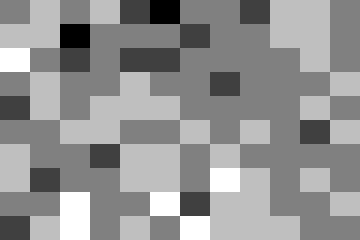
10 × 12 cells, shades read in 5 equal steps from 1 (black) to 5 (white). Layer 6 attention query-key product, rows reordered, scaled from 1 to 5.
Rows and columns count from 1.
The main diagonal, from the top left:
3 4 2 3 4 3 3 5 4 4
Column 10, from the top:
4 4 3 3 3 3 3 3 3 4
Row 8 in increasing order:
2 3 3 3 3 3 4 4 4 4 4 5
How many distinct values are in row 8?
4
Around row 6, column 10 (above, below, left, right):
3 3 4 2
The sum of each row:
36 37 36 38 40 40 39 42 42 44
